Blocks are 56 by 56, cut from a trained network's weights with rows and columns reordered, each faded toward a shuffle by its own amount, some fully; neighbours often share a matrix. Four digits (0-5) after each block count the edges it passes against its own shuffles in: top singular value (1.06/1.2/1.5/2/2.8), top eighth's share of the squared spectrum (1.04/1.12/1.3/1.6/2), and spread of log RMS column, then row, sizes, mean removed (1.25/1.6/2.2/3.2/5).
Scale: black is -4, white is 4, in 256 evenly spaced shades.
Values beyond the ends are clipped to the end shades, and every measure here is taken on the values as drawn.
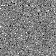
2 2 0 1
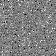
0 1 0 0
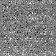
2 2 2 0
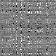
3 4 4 2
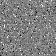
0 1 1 0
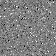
0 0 0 0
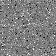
0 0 0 0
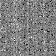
2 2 0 1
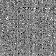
2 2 0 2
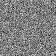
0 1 0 0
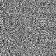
3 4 1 1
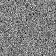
1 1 0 0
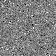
0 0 0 0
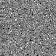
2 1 0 0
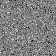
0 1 0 0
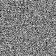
1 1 0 0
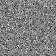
0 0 0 0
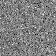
1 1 0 0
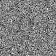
1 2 0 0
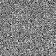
2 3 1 1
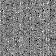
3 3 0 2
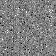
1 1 0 0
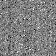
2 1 0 1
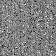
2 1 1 0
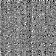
3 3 1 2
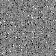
1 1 0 0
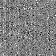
2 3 0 2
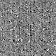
2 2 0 2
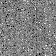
1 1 0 0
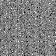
2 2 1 1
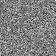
1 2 0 0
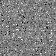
1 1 1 0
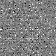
2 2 1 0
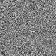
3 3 0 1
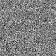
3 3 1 1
